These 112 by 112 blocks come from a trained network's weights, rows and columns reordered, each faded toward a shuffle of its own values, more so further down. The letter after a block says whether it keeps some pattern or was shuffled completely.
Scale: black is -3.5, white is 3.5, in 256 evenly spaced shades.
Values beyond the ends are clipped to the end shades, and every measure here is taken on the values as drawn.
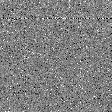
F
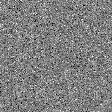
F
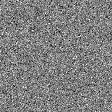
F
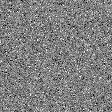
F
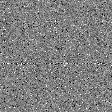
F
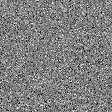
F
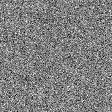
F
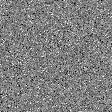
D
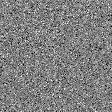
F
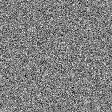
F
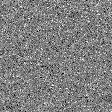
D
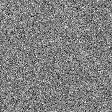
D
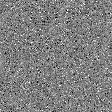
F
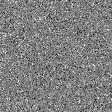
D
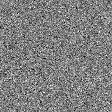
F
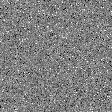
D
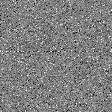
F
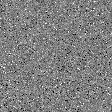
D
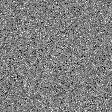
D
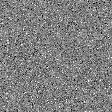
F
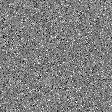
D
